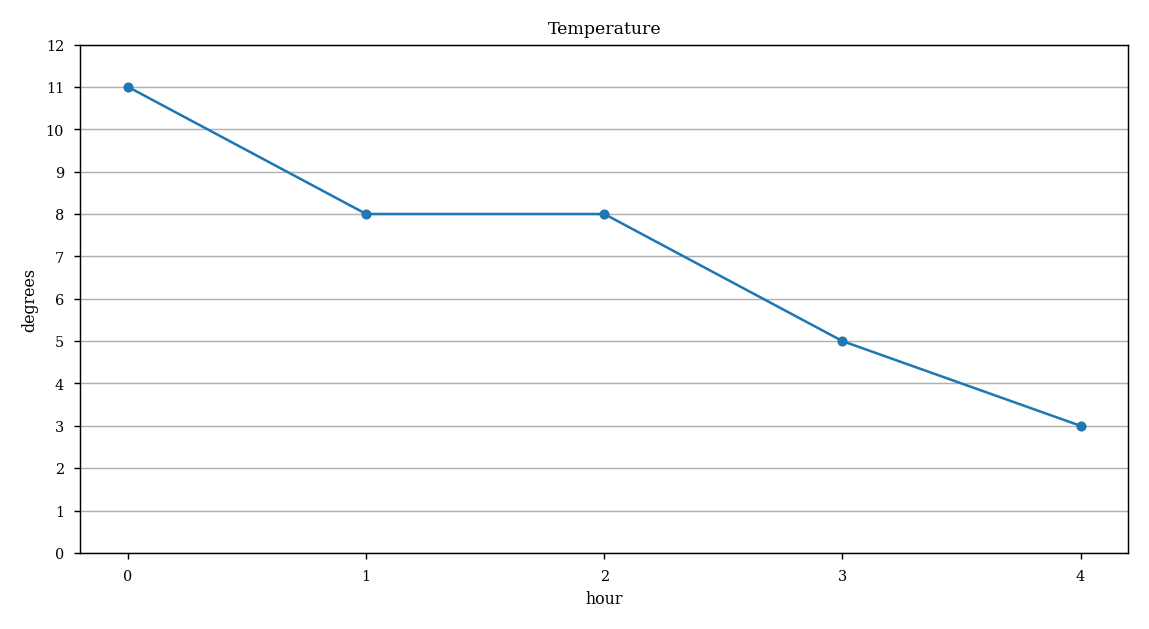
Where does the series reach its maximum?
0
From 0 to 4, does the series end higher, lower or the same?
lower
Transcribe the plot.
Title: Temperature
x-axis: hour, ticks 0 1 2 3 4
y-axis: degrees, ticks 0 1 2 3 4 5 6 7 8 9 10 11 12
Values:
11 8 8 5 3
